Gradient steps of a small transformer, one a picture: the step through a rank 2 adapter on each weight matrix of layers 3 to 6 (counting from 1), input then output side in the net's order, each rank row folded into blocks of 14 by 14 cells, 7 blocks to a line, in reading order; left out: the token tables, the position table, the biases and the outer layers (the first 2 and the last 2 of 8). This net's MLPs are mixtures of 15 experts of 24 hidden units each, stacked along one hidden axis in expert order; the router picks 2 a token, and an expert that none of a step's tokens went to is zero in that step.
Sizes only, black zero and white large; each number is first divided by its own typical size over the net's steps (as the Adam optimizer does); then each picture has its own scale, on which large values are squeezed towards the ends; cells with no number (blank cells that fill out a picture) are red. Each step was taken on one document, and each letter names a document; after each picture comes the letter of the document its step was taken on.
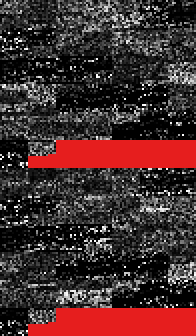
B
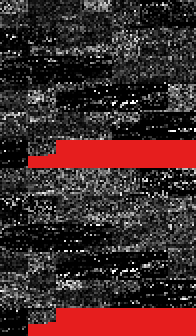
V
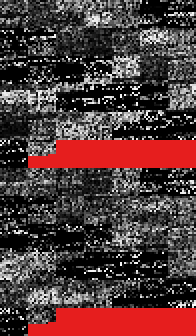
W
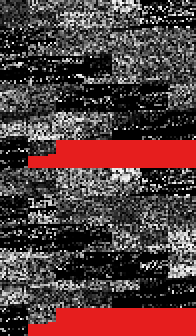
W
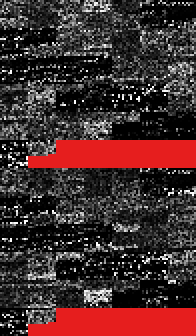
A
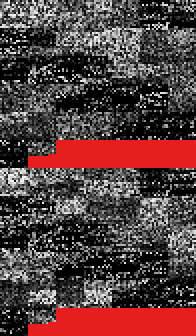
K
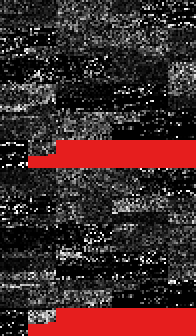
B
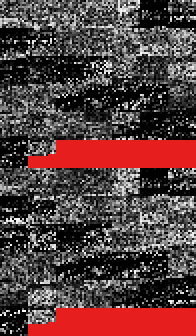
K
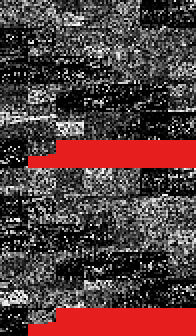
V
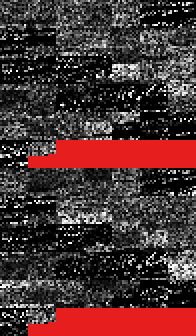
A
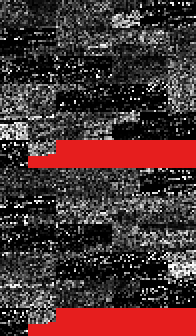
A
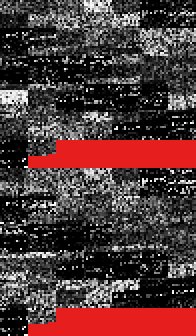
W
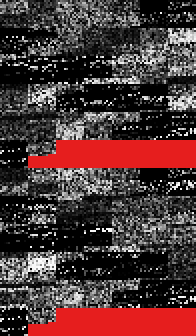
W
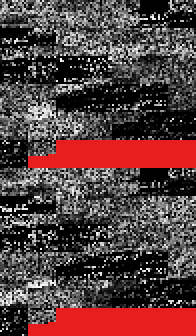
K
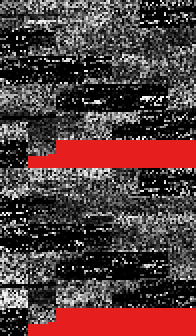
W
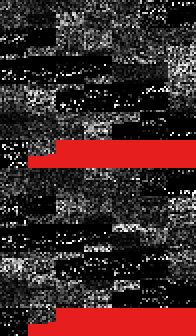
A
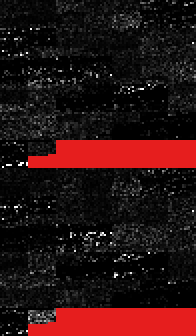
B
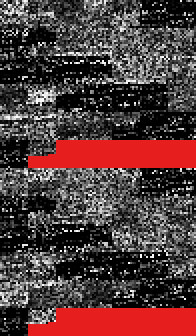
V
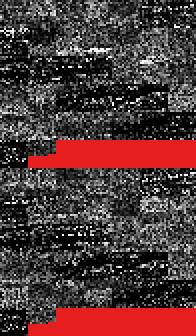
V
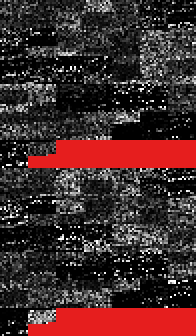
B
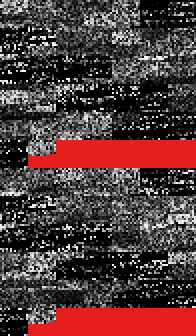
W
